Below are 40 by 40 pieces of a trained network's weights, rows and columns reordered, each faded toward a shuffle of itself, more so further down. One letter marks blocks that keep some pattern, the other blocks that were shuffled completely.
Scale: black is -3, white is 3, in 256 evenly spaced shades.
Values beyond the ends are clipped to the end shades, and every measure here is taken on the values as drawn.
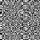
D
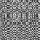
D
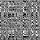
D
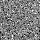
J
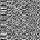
D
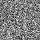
J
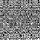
D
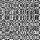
D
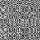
D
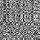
D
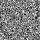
J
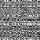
D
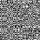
D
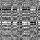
D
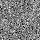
J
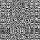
D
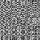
D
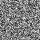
J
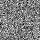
J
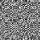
D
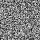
J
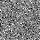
J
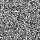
J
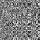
D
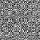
D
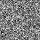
J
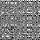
D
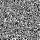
J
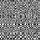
D
